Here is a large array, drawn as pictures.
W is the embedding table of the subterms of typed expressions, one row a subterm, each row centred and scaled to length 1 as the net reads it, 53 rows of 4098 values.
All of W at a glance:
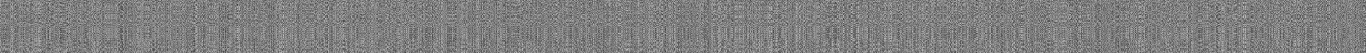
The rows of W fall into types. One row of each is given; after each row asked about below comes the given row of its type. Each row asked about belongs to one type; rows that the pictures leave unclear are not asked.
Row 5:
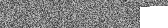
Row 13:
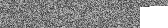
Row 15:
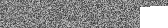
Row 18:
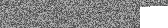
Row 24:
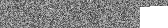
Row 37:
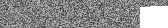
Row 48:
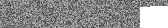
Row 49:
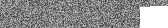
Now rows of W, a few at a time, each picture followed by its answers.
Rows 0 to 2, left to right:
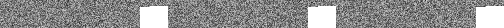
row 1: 48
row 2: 24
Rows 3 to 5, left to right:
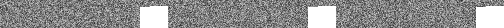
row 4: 49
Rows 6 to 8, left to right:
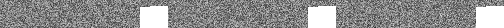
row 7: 15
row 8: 49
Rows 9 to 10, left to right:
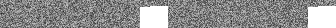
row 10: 49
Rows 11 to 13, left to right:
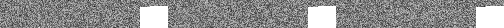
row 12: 37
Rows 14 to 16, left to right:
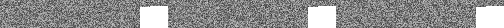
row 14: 18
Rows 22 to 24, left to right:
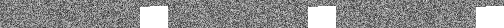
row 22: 15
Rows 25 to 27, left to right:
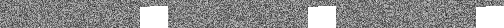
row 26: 15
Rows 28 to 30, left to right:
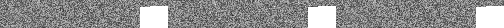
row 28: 37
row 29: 5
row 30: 37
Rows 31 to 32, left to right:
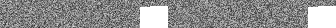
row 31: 49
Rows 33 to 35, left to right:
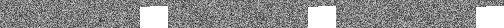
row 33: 18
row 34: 37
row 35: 15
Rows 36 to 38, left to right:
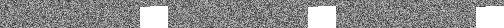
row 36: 37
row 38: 13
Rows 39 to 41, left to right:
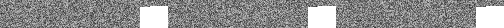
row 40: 13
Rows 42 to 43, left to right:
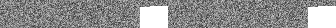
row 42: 24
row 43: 24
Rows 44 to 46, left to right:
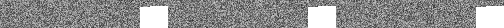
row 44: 48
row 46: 15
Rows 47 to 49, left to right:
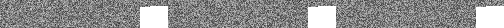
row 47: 18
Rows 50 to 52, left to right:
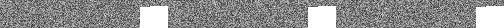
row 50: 49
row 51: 5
